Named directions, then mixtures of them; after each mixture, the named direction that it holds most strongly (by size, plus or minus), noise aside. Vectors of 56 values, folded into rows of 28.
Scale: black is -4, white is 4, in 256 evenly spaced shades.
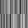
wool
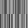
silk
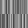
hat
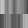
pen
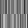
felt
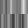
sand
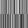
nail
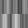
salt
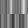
sand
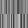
hat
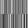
hat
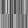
felt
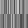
nail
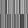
nail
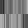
pen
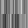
salt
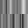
sand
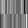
felt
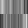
pen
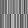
felt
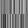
nail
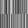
hat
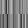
hat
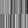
pen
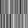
wool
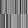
wool
